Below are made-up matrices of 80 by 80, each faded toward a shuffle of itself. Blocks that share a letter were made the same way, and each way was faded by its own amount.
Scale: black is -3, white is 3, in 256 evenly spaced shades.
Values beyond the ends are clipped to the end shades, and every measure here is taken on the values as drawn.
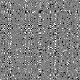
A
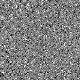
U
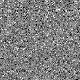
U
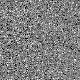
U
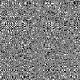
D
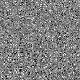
U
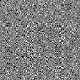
D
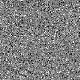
U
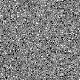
U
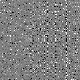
A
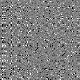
A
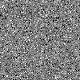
U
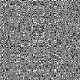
D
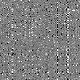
A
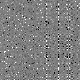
A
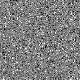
U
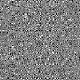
D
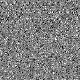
U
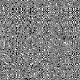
D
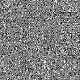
U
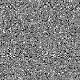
U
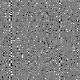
A
